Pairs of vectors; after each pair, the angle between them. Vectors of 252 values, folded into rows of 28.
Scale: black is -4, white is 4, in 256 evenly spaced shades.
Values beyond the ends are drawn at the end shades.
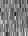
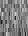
nearly opposite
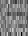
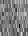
partly opposed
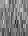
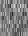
orthogonal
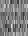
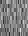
orthogonal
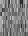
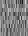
partly aligned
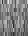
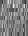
partly aligned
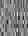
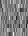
orthogonal
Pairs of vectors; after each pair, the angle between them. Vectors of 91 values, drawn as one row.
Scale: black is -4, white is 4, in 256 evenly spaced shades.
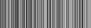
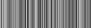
partly opposed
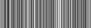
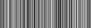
nearly opposite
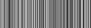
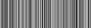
orthogonal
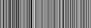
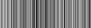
partly opposed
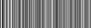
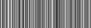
nearly parallel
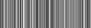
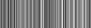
orthogonal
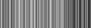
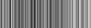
nearly opposite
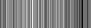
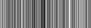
partly opposed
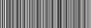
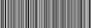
partly opposed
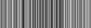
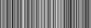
nearly opposite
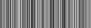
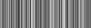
nearly opposite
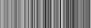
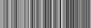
nearly parallel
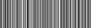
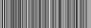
partly opposed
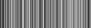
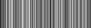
partly aligned
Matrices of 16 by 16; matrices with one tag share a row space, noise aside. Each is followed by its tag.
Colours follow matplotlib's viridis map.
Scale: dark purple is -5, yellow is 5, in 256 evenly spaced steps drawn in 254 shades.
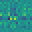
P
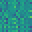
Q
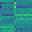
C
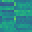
C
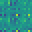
P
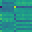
C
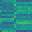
C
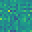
P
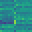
C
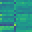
C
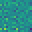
Q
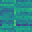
C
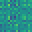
P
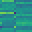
C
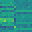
C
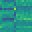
C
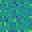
Q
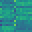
C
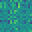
P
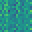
Q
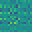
P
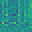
Q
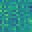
Q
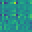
Q
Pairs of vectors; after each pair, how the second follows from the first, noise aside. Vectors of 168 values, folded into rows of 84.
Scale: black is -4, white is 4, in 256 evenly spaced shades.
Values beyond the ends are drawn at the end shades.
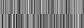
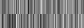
sign-scrambled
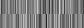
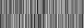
reversed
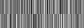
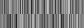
sign-scrambled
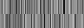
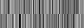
reversed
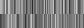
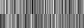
copied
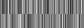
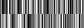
scaled up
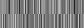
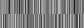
copied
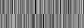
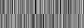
copied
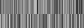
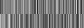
sign-scrambled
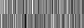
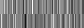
copied
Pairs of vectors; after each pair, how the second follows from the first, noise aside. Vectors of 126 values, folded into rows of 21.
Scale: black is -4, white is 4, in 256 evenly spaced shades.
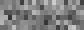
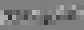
partly zeroed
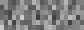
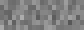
shrunk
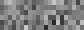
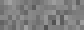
shrunk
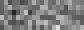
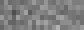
shrunk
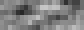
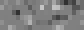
partly zeroed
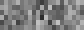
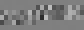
partly zeroed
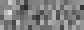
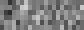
negated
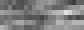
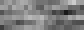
negated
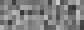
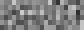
negated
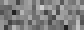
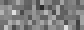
negated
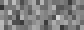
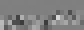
partly zeroed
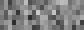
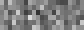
negated
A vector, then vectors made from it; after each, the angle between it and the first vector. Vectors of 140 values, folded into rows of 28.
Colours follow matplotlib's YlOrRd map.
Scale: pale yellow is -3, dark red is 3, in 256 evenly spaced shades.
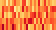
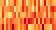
nearly parallel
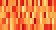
partly opposed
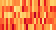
nearly parallel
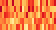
partly opposed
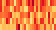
partly opposed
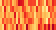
orthogonal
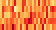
nearly parallel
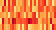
partly aligned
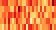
partly opposed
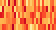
partly aligned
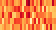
partly opposed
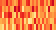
nearly opposite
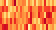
partly aligned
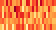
nearly opposite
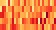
partly aligned
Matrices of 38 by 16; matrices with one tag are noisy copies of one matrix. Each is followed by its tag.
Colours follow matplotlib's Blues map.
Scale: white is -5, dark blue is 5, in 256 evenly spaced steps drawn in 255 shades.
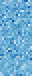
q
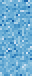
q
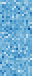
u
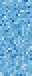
q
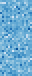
u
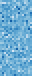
u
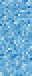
q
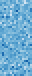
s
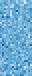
s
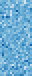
s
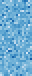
q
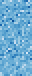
q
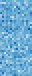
u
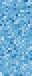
q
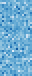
u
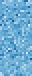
q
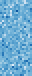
s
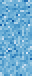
q
